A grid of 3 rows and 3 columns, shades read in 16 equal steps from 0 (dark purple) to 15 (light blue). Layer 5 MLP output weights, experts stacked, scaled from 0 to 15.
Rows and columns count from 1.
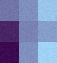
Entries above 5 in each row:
3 2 2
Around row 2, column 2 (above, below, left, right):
10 10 2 11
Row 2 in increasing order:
2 9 11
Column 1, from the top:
8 2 0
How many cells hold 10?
2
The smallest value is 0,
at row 3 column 1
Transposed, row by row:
8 2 0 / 10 9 10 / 14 11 15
